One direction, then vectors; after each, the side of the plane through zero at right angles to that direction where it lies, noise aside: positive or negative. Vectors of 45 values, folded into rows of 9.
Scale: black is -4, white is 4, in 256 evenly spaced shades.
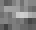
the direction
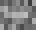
positive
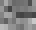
negative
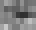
negative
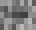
negative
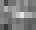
positive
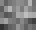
positive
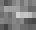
positive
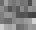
negative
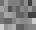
negative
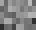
positive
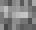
positive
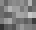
positive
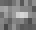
positive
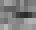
negative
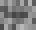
negative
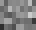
positive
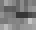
negative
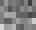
negative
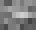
positive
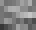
positive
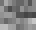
negative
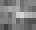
positive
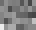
negative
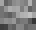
positive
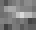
positive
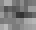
negative
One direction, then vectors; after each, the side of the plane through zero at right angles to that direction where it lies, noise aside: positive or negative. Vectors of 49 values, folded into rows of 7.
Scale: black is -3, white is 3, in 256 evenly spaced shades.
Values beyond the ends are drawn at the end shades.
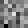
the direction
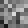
positive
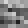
positive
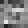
positive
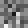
negative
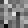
positive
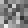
negative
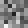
negative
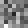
negative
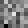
positive
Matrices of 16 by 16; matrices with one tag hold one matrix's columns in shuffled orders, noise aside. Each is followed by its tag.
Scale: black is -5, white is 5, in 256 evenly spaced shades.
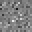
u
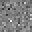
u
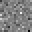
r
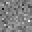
u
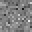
u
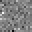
r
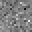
u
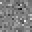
u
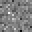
r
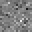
u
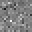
u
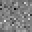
u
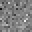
u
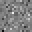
r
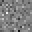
r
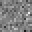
r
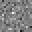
r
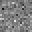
u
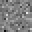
r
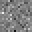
r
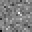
r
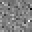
u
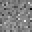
u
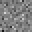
r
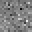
u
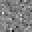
r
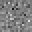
u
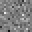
r
